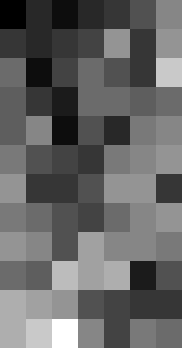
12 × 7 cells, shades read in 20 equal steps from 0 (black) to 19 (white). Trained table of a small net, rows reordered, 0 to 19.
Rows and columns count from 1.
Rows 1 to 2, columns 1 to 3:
0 3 1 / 4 3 4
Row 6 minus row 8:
0 -2 -1 -1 1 0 0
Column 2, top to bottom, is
3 3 1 4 10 6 4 8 10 7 12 15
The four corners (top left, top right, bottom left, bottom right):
0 10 13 8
